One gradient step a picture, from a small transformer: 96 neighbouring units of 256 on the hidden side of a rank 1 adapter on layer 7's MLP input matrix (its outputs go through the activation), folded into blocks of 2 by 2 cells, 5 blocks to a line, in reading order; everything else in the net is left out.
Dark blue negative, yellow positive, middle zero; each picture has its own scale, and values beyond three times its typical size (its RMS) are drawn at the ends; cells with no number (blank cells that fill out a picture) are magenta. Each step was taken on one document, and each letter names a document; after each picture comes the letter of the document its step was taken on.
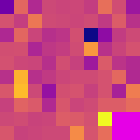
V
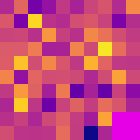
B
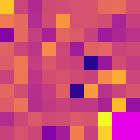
V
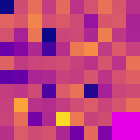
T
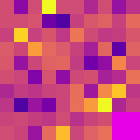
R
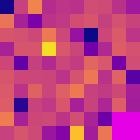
B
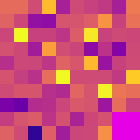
R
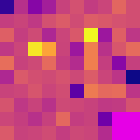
B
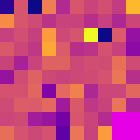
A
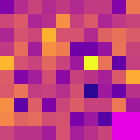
B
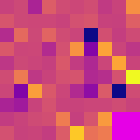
V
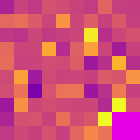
V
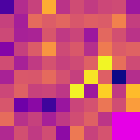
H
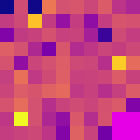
T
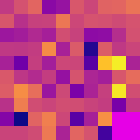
B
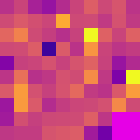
V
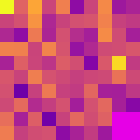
T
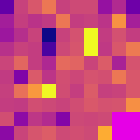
A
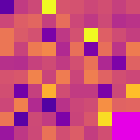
H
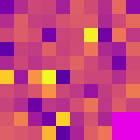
A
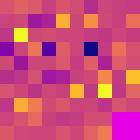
R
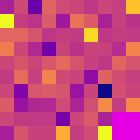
H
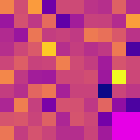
H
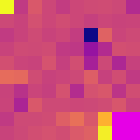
V
